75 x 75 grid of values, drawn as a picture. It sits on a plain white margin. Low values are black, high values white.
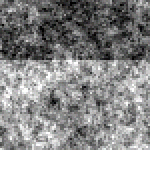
Overall the values sit about 50% of the way up the scale. The bottom part is higher, past a seam about 40% of the way down. The top middle is the ninth with the lowest average. The texture is blotchy.
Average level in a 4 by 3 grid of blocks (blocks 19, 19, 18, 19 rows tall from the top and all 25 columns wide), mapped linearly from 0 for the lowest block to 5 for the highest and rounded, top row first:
101 | 232 | 534 | 434
